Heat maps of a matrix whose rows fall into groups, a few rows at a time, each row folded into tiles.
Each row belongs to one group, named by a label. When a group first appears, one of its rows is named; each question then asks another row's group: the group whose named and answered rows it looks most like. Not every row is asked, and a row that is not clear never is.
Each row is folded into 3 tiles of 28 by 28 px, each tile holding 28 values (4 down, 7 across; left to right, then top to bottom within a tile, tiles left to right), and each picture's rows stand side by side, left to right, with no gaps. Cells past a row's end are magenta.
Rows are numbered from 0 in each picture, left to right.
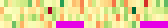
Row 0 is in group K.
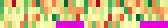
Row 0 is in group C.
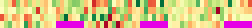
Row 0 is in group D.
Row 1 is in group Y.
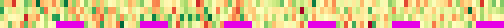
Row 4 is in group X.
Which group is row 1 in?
X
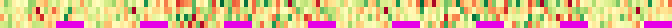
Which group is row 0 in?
D
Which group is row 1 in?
K
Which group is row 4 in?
K
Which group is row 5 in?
C
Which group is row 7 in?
K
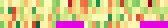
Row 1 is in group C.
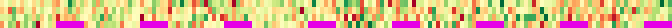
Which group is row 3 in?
K
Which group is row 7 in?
D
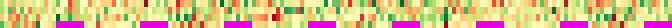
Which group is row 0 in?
X
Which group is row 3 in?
D
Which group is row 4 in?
C
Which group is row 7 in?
Y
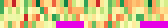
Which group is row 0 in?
C
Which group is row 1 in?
C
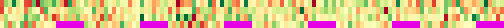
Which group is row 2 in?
Y
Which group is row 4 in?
K
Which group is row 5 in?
C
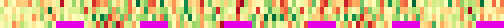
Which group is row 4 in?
Y
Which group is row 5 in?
K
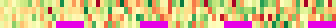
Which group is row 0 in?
K
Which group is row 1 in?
C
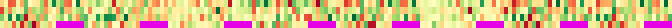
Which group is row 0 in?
Y
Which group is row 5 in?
K
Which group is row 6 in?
Y
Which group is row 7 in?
Y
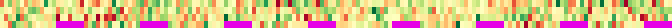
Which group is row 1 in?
D
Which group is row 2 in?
X
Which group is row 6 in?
Y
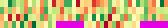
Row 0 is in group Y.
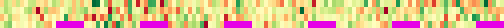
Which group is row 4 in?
K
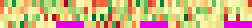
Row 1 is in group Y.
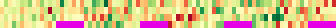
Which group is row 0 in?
K
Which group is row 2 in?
D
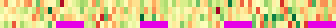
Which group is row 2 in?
K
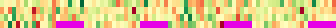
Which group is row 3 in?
K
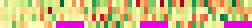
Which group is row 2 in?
C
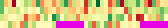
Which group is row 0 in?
C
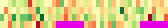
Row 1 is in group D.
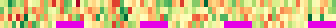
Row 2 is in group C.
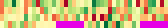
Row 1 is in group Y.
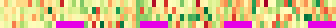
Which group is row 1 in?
X
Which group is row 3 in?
C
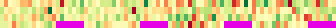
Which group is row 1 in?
K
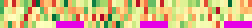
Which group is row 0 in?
C
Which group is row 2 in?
K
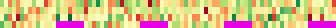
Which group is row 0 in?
X
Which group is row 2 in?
D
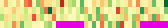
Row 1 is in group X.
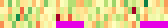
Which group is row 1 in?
K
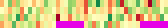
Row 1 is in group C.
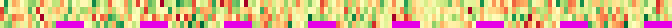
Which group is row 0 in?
D
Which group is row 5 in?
K
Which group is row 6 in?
Y
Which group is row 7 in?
X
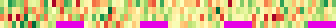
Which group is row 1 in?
Y
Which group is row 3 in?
D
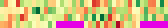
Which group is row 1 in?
Y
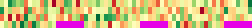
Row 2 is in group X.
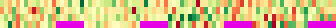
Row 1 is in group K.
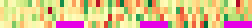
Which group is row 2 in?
X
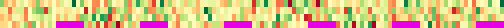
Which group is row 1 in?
Y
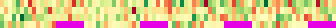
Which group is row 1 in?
K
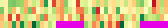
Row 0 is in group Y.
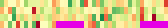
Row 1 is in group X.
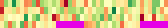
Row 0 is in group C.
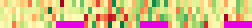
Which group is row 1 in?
D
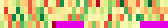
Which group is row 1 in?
C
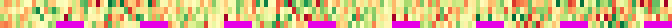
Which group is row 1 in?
C
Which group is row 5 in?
X
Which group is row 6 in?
Y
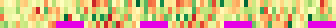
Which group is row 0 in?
D
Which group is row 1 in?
Y
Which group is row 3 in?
X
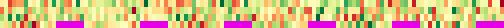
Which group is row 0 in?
Y
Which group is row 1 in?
K
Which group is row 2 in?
Y
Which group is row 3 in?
D
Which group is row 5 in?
X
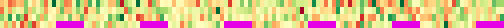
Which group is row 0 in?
Y
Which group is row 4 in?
C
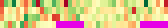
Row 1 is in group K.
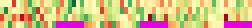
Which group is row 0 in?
D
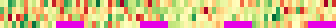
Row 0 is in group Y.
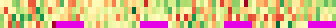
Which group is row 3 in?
D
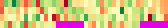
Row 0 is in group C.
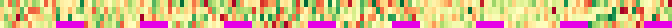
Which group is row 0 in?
X
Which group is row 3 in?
Y
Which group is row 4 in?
C
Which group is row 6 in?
K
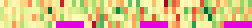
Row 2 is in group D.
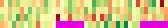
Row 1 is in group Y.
